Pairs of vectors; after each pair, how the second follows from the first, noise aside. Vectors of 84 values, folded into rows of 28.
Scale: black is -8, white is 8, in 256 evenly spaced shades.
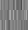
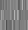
reversed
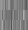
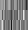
scaled up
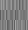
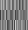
scaled up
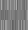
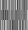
scaled up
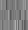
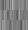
reversed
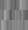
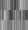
scaled up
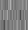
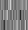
scaled up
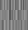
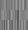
reversed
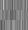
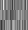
scaled up
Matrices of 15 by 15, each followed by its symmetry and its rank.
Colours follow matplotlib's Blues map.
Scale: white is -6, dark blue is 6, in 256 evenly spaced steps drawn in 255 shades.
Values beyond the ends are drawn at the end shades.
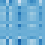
neither, rank one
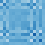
symmetric, rank two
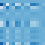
neither, rank one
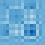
symmetric, rank two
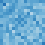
symmetric, full rank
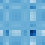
symmetric, rank one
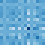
symmetric, rank two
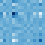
symmetric, rank two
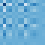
symmetric, rank one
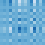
neither, rank one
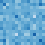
symmetric, rank three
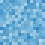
symmetric, full rank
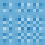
symmetric, rank one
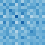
symmetric, rank three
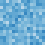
symmetric, full rank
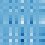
neither, rank one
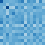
symmetric, rank three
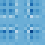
symmetric, rank one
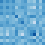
symmetric, rank three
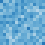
symmetric, full rank
